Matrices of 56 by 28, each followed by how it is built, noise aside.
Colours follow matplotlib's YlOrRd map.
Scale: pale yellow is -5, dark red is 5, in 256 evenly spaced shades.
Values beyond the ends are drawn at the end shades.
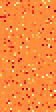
sparse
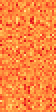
low rank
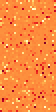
sparse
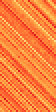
Toeplitz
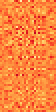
low rank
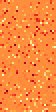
sparse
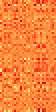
low rank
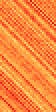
Toeplitz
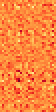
low rank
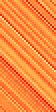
Toeplitz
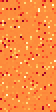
sparse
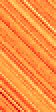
Toeplitz
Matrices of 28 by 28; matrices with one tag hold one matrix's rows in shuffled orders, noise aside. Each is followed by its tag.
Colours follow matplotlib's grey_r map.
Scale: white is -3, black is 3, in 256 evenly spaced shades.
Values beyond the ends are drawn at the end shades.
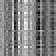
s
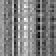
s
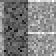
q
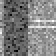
q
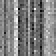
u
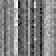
u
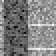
q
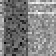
q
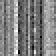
u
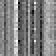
u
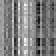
s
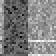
q
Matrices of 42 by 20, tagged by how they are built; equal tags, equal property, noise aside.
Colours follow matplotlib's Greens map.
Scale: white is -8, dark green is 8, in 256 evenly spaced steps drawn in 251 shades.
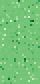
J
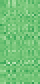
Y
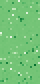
J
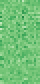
Y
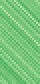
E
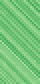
E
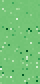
J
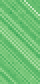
E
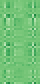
Y
